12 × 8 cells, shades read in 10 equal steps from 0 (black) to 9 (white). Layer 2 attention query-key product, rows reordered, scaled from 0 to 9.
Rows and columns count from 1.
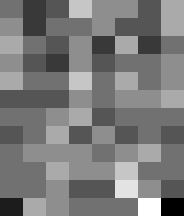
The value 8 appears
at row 11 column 6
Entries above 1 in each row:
8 8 8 8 8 8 8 8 8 8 8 6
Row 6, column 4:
5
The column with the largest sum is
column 6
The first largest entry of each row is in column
4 8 1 1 4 8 4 3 7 6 6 7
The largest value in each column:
6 6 6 7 5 8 9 6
